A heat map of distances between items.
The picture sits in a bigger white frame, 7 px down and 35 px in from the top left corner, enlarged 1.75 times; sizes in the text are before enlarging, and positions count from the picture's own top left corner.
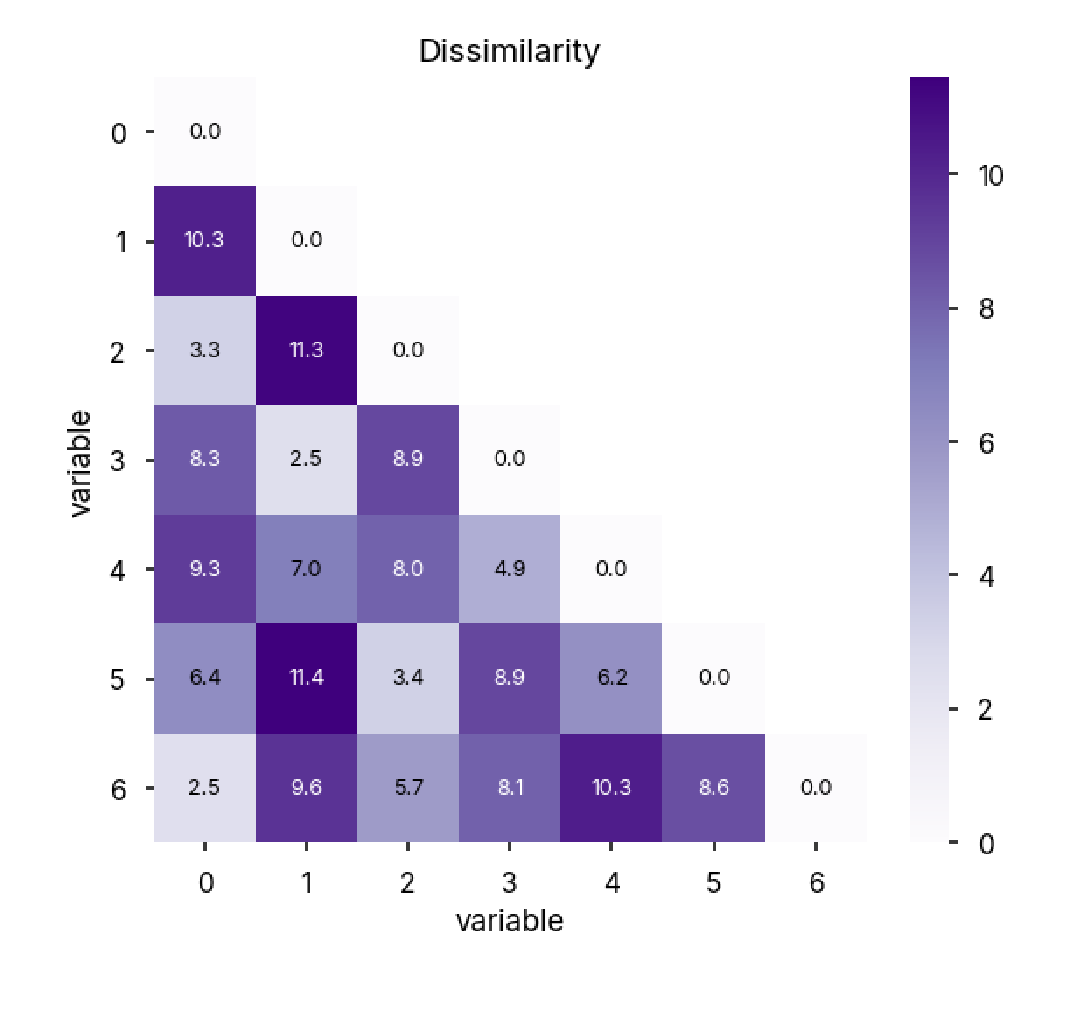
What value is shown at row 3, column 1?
2.5
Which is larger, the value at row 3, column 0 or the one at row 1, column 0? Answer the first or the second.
the second
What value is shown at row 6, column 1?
9.6
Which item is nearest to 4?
3
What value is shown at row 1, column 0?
10.3
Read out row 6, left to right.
2.5 9.6 5.7 8.1 10.3 8.6 0.0
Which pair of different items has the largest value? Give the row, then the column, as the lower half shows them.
5, 1
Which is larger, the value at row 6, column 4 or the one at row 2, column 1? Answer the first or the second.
the second
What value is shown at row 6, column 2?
5.7
